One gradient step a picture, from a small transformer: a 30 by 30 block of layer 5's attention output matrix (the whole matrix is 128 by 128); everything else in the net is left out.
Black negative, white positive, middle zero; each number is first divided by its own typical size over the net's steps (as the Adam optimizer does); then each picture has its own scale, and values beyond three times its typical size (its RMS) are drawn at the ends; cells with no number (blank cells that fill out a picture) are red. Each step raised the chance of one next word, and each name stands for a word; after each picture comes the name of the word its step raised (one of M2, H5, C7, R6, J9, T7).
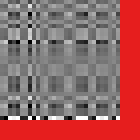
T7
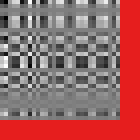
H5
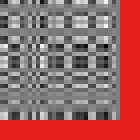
H5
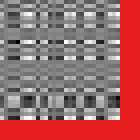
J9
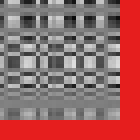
H5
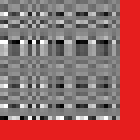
T7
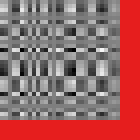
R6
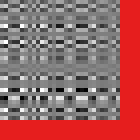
J9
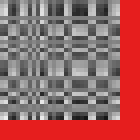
R6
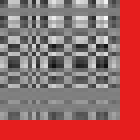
H5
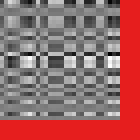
H5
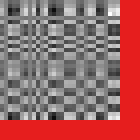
R6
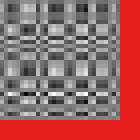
R6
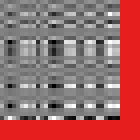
T7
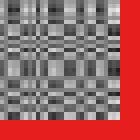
R6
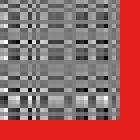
J9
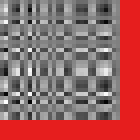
R6
